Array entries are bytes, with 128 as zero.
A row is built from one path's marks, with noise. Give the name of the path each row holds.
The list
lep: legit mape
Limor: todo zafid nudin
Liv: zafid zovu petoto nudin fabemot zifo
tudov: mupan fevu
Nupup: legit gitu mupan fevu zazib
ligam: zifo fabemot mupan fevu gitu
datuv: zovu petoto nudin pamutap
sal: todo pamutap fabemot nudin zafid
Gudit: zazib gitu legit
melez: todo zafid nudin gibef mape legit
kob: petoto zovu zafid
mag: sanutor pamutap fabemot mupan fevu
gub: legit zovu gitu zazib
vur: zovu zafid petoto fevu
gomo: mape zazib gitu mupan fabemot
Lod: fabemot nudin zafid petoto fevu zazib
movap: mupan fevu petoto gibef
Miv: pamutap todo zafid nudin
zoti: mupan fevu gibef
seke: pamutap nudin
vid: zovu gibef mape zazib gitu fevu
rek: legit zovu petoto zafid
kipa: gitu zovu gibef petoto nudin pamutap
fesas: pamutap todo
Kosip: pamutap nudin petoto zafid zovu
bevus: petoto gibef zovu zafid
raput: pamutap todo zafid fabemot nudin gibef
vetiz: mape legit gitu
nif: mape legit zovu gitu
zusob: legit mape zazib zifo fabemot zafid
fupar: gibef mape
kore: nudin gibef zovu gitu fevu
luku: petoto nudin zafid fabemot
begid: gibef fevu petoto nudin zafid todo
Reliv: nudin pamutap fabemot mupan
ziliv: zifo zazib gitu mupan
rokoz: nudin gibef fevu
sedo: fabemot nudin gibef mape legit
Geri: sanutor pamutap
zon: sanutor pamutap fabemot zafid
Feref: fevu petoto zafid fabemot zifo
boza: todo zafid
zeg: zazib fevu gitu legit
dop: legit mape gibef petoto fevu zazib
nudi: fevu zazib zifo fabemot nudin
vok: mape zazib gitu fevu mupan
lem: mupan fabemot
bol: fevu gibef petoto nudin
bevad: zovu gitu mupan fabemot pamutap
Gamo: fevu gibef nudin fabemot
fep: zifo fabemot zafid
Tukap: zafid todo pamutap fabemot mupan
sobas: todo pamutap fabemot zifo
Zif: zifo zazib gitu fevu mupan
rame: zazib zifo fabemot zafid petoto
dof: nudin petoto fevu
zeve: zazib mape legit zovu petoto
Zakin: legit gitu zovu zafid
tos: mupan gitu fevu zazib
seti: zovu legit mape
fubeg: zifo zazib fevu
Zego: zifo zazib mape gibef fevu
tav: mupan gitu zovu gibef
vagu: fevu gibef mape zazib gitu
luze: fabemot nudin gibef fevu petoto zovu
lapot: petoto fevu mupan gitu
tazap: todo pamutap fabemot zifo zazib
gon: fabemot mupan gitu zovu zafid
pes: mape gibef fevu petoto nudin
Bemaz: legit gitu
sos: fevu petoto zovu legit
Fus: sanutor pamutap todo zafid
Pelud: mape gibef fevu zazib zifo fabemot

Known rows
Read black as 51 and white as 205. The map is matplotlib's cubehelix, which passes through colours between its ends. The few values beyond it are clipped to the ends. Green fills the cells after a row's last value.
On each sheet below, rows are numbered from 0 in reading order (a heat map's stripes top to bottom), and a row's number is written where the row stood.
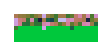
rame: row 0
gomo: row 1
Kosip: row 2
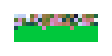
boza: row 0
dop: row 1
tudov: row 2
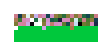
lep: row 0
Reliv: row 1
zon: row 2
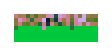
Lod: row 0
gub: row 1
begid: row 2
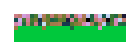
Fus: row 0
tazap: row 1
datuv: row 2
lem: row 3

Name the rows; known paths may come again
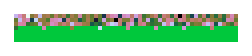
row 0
Limor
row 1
dop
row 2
tazap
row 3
seke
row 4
Tukap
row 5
zoti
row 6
sedo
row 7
Zif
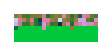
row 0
rame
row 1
zusob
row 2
pes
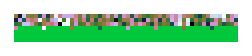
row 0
tudov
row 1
lep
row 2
raput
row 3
datuv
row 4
Reliv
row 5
nif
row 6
zon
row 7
boza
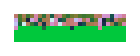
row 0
ziliv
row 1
bol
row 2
Feref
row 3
gub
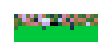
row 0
sos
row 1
fep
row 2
luze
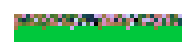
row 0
bevad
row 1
kipa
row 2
Geri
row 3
Miv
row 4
lem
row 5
Fus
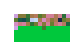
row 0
gomo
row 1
Kosip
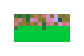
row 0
ligam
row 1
begid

